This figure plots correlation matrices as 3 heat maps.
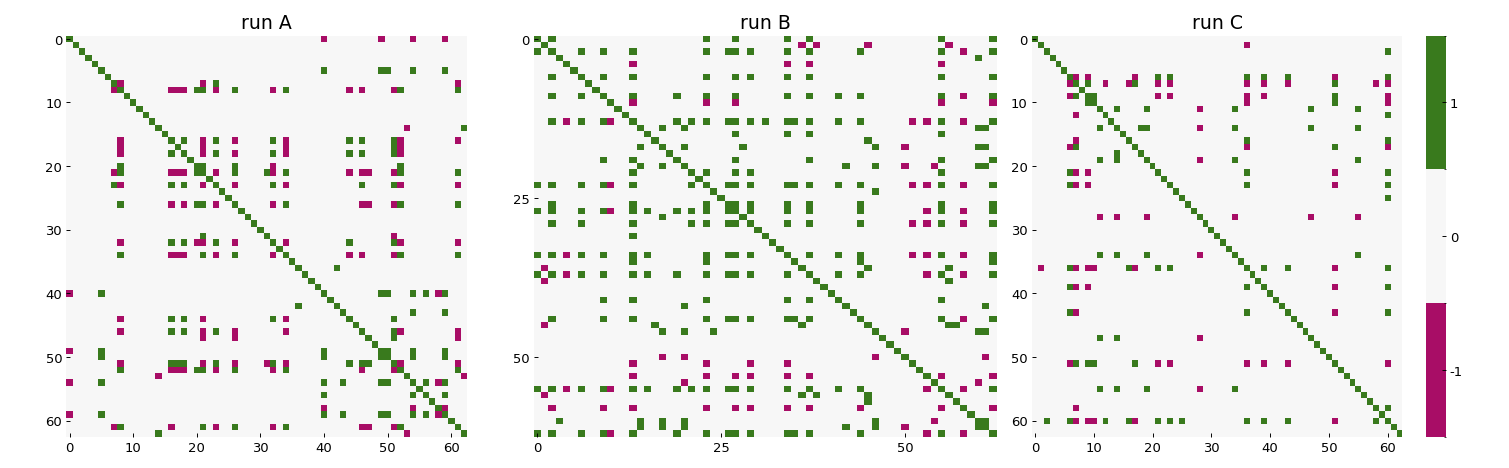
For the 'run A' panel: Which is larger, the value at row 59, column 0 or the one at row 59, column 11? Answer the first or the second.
the second
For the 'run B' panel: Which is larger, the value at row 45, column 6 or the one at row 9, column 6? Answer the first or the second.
the second
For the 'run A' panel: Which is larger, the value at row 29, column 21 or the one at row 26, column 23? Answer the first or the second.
the first
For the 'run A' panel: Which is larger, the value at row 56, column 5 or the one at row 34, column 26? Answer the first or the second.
the second
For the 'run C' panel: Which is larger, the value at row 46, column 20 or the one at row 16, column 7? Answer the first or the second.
the first
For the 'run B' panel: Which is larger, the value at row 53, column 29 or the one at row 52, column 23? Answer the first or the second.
the second
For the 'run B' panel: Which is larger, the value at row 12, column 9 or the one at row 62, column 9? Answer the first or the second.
the second
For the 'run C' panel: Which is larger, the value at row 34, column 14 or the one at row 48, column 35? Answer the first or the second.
the first
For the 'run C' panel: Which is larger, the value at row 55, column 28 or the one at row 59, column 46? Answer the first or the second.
the second
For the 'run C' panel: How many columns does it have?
63
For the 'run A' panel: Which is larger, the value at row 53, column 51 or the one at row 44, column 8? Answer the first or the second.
the first
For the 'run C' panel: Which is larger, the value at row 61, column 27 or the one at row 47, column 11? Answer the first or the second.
the second
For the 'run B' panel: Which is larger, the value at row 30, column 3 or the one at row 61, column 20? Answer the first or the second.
the second
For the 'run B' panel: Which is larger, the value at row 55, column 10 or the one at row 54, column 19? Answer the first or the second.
the second
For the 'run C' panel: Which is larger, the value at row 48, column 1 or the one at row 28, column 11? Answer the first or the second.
the first
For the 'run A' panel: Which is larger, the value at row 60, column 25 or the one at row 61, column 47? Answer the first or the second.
the first
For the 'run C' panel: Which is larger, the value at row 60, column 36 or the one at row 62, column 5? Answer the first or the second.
the first
